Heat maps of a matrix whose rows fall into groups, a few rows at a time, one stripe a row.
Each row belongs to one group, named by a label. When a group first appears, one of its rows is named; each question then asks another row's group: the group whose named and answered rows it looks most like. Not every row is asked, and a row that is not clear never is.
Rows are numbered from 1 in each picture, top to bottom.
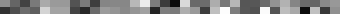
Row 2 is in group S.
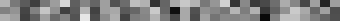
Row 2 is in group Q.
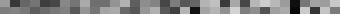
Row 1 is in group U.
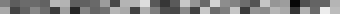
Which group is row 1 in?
S
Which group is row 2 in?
U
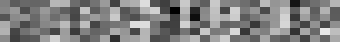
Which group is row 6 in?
S
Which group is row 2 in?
Q
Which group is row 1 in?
S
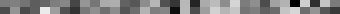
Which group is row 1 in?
Q
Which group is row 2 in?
Q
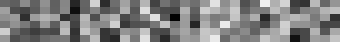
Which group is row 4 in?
Q
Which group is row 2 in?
U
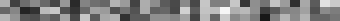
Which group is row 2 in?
Q
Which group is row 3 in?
Q
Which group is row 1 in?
U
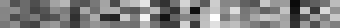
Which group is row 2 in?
Q
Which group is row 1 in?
S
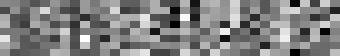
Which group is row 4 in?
U
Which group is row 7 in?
Q
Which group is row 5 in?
S
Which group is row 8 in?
S
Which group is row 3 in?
S
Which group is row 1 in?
Q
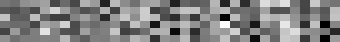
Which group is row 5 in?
Q
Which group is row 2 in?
S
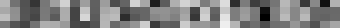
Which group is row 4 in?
S
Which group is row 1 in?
S
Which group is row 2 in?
Q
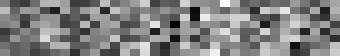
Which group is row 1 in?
S
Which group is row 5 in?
S
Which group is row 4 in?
Q
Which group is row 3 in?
Q
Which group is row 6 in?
Q
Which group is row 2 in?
U
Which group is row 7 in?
S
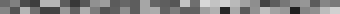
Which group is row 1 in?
Q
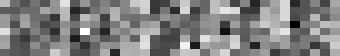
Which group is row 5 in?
U
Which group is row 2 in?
S
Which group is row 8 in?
S
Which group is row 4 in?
U
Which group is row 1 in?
S
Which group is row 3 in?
U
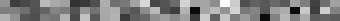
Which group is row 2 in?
Q
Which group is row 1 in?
S
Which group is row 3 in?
Q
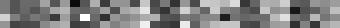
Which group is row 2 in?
S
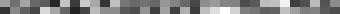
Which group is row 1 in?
U
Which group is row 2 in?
Q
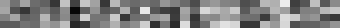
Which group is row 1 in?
U
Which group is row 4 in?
S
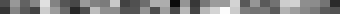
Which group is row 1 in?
Q
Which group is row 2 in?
Q
